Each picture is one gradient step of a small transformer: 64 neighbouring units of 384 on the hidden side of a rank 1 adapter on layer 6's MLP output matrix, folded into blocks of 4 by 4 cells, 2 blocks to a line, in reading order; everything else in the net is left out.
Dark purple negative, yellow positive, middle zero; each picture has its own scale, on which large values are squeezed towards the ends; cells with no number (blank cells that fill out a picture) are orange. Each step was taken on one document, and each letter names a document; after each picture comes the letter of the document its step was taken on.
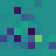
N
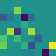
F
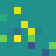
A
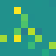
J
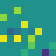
A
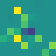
F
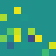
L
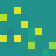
A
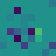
J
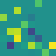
L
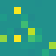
J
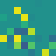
N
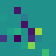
A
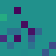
A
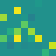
L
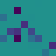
L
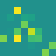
J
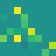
J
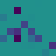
L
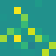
N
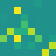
N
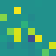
L
